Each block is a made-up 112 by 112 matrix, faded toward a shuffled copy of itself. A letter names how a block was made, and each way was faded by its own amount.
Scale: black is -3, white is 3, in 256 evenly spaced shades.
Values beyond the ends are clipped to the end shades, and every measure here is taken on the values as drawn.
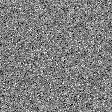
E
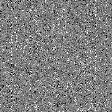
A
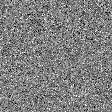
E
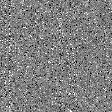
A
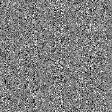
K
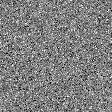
E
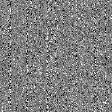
K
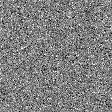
E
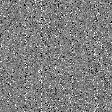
A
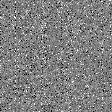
A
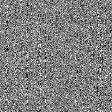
K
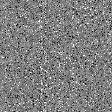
A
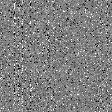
A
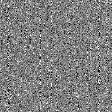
K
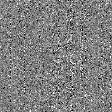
K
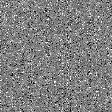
A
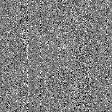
K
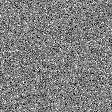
E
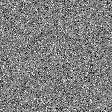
E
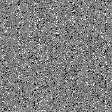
A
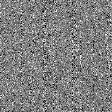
K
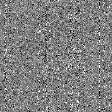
K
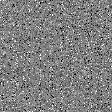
A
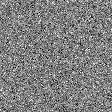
E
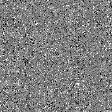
A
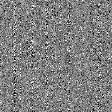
K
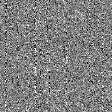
K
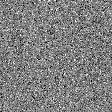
E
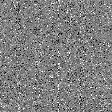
A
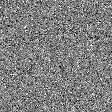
E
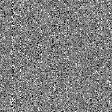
K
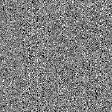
K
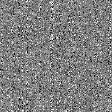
K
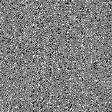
A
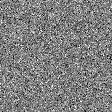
E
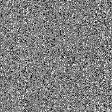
K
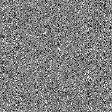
K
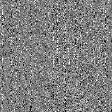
K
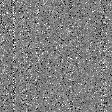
A
